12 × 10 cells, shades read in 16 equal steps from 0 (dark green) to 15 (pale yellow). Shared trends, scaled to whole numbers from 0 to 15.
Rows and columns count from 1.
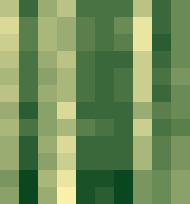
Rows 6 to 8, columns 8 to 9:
12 3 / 9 5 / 12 4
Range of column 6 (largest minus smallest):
3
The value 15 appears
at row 12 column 4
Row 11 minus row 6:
-4 -4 1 4 -3 -2 -4 -5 3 2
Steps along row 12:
down up up down up down up down up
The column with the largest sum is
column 4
